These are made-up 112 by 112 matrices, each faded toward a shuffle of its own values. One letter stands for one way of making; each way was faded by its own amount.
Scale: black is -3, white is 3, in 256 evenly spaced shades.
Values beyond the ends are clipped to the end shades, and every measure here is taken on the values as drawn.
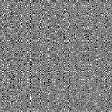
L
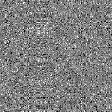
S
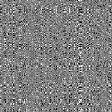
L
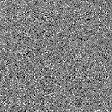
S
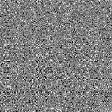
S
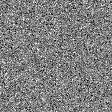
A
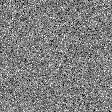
A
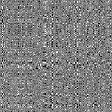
L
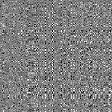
L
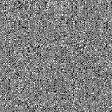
S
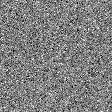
A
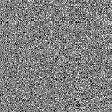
S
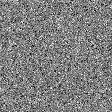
A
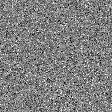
A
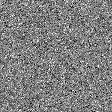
A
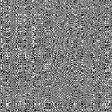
L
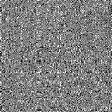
S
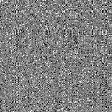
S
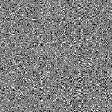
S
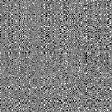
L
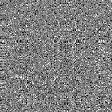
S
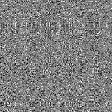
S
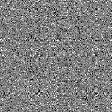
S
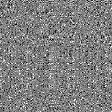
S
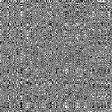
L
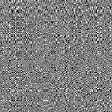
L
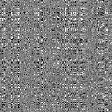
L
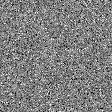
A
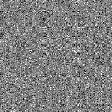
S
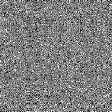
S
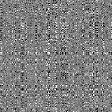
L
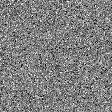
A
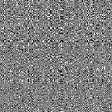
L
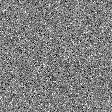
A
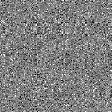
S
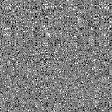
S
